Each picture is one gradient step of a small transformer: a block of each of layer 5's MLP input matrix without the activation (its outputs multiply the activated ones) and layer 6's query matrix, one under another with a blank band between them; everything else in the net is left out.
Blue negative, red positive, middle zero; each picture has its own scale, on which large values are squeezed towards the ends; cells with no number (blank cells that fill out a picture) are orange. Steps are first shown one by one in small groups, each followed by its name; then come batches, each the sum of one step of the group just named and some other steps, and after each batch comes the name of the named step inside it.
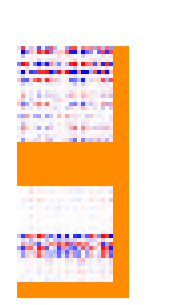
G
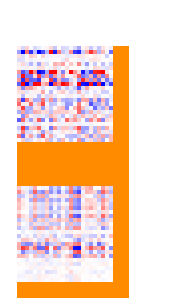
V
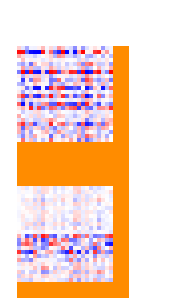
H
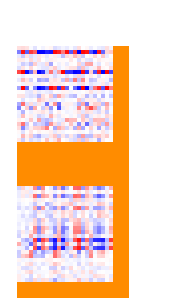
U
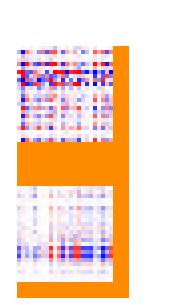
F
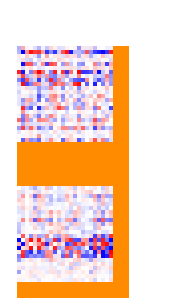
F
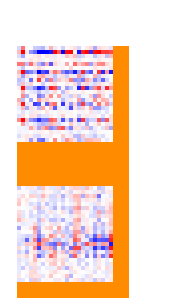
U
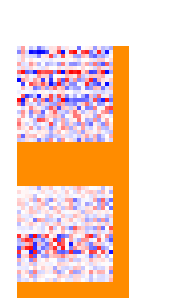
H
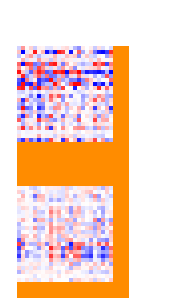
F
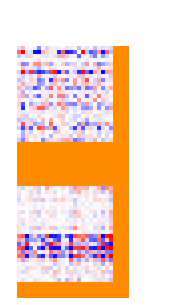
H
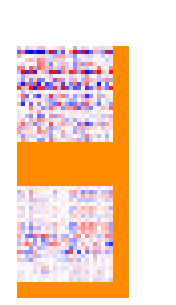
H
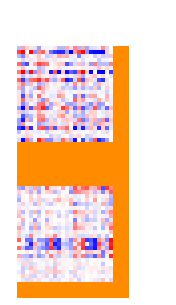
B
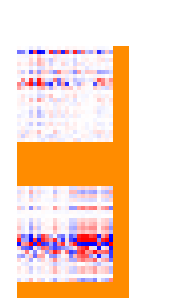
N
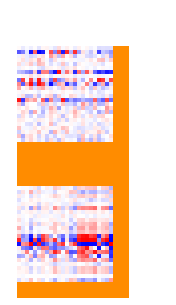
N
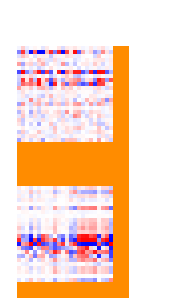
N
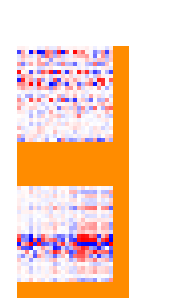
N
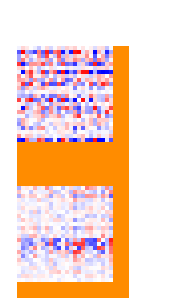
B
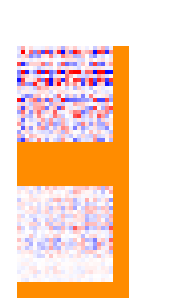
B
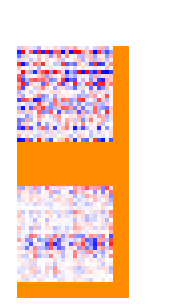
B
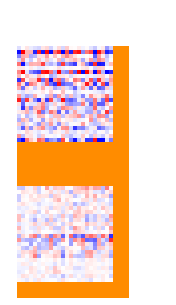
B
